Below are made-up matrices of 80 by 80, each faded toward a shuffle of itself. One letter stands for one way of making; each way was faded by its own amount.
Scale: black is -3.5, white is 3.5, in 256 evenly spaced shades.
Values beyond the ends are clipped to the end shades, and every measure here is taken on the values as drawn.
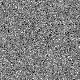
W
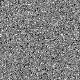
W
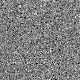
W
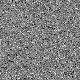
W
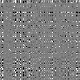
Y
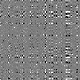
Y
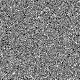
W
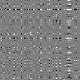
Y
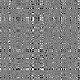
Y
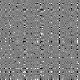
Y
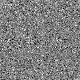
W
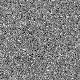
W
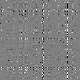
Y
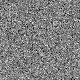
W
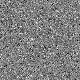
W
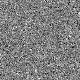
W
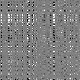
Y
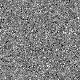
W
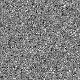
W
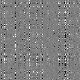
Y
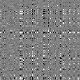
Y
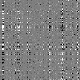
Y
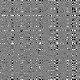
Y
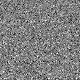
W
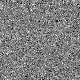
W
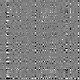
Y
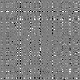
Y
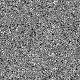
W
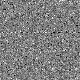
W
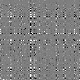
Y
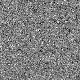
W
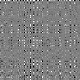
Y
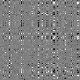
Y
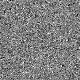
W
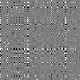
Y
